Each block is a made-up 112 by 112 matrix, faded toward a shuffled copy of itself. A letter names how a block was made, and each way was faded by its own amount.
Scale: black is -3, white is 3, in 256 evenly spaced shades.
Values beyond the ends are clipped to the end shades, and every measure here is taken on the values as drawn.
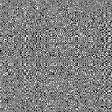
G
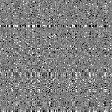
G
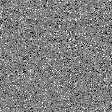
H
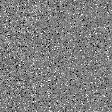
H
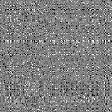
G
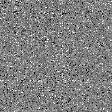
H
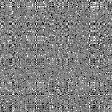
G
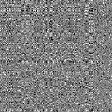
G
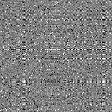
G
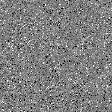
H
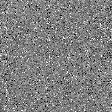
H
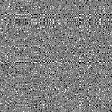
G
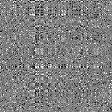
G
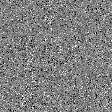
H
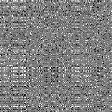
G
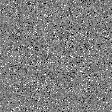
H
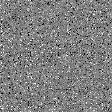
H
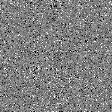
H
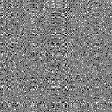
G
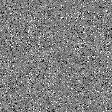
H
